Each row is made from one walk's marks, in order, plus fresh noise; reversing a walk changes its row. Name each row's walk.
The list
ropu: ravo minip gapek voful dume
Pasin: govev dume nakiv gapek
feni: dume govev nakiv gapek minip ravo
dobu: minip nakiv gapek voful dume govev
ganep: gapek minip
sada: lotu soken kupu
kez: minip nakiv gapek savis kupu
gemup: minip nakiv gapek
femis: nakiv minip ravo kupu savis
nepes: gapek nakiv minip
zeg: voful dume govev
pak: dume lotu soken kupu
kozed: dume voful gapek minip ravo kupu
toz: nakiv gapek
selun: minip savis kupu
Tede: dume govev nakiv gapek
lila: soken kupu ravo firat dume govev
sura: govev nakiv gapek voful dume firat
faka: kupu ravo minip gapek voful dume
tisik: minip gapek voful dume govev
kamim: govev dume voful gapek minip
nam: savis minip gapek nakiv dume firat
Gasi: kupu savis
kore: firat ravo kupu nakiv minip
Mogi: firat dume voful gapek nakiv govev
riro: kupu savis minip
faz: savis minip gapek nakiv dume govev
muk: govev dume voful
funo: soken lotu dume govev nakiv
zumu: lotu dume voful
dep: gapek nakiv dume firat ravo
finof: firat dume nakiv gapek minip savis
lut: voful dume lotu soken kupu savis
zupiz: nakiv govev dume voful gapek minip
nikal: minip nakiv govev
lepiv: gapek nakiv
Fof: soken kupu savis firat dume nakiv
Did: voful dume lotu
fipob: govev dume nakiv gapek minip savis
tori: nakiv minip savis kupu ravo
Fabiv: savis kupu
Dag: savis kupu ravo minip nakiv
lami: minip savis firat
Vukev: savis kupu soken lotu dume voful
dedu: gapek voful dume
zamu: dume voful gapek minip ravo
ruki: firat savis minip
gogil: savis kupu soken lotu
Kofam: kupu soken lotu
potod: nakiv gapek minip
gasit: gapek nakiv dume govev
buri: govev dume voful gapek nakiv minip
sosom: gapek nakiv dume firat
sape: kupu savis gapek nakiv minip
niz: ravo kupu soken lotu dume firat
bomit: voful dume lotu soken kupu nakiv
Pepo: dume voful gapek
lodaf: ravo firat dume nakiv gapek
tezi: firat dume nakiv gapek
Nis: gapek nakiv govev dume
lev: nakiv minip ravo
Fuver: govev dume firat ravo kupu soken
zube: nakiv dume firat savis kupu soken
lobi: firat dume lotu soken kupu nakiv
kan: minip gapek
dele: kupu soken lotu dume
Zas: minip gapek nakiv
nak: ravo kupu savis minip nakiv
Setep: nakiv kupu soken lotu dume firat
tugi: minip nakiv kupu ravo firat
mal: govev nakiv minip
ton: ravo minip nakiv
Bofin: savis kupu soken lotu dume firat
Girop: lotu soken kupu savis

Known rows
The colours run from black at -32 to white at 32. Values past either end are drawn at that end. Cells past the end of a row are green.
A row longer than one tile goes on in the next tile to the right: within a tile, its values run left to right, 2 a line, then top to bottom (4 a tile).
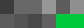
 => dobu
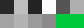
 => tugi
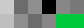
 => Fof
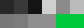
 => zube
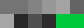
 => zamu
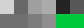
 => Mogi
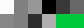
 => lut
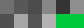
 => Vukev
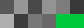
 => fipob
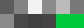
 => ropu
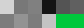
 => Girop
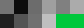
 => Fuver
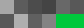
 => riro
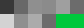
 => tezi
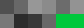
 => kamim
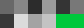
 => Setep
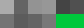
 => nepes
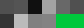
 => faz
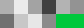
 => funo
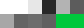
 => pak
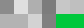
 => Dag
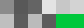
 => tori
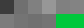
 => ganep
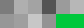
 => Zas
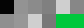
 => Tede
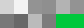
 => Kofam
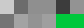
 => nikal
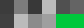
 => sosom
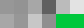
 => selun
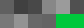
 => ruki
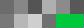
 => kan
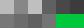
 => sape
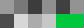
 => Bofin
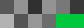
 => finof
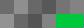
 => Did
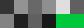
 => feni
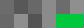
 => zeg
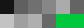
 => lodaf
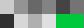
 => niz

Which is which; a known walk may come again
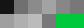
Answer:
toz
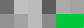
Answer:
lepiv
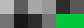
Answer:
buri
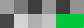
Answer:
Bofin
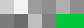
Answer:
Kofam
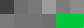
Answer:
ganep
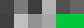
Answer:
sosom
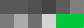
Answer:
Gasi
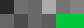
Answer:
potod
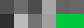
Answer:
gasit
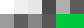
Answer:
sada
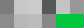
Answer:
ton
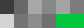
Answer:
Pasin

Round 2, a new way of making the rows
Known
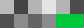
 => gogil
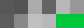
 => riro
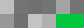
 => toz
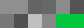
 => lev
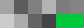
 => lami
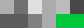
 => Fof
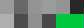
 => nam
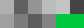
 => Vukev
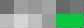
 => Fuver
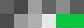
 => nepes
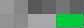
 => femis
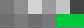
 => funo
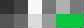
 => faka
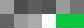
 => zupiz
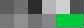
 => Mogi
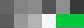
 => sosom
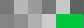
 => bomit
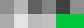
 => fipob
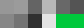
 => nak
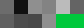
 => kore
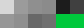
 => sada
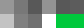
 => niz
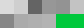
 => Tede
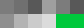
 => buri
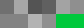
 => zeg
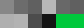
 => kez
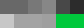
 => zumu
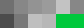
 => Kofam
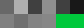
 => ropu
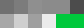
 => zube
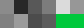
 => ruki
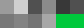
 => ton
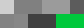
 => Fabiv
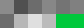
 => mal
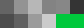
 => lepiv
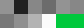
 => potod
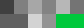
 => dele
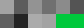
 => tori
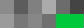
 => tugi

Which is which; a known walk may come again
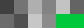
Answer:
dele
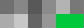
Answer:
finof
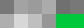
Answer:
Fuver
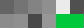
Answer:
lobi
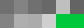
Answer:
Did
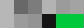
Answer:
kan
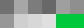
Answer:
lut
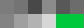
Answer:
kamim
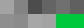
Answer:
femis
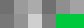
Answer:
Gasi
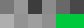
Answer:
muk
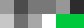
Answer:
Setep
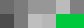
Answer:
Kofam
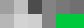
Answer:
Pasin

